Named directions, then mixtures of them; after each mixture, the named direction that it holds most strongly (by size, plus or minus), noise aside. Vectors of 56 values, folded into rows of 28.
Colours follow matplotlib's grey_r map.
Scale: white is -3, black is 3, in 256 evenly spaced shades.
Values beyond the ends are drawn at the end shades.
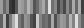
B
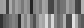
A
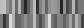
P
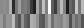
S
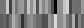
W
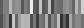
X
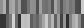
A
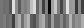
S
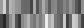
A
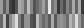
B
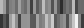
A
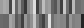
P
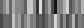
W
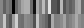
B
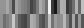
S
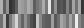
B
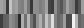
A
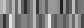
P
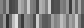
B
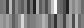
W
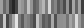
B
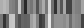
P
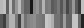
A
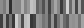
S
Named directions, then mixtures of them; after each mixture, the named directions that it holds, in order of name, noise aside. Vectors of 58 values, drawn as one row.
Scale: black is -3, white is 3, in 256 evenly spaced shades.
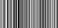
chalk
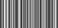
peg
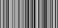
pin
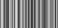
peg, pin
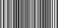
chalk, peg, pin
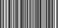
peg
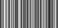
peg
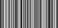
peg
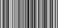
pin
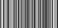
chalk, peg, pin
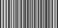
peg, pin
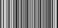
chalk, peg, pin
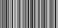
chalk, peg, pin
